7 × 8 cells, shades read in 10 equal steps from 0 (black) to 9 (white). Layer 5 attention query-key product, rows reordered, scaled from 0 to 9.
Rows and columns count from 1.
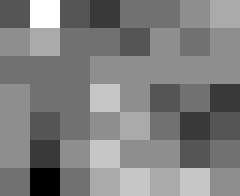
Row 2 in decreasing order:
6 5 5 5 4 4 4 3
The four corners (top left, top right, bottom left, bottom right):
3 6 4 5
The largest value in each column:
5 9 5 7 7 6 7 6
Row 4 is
5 4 4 7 5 3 4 2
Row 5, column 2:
3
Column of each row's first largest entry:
2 2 4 4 5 4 5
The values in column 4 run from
2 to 7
